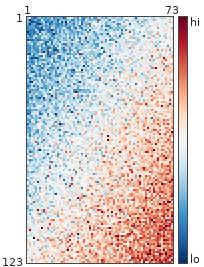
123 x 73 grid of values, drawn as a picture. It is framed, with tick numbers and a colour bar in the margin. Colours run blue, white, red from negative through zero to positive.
Odd rows or columns: none. Ninth with the highest average: bottom right. Ninth with the lowest average: top left. Mirror symmetry: none. Slope: up to the bottom right. Grain: fine.
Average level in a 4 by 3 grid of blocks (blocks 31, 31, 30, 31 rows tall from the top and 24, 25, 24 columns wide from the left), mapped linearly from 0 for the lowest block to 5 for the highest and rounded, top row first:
0 1 2
1 2 3
2 3 4
3 4 5
